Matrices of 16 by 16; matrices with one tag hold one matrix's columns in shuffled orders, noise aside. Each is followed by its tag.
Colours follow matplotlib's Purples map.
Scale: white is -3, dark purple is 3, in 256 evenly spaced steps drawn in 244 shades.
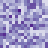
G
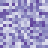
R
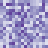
R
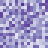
R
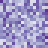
R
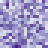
G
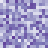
G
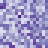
G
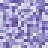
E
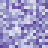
G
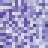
R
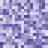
G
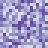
E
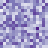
E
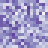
E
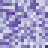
R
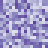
G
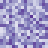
G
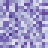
R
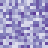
R
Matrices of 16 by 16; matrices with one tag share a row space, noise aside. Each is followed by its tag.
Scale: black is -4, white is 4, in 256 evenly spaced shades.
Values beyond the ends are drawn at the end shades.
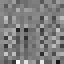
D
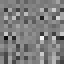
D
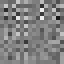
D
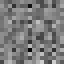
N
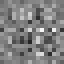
N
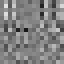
D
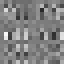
D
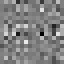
D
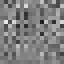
D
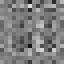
N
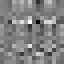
N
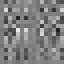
D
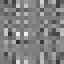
D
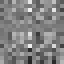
N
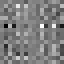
D
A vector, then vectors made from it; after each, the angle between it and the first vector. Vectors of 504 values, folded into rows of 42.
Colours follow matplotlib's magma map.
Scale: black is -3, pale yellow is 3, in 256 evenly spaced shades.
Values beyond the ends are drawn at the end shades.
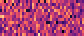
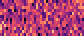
partly opposed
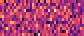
nearly parallel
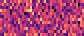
partly opposed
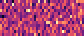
nearly opposite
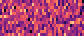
partly aligned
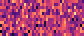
orthogonal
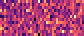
nearly opposite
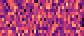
orthogonal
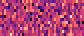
partly opposed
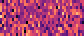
orthogonal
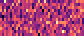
nearly opposite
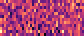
partly opposed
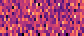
partly opposed
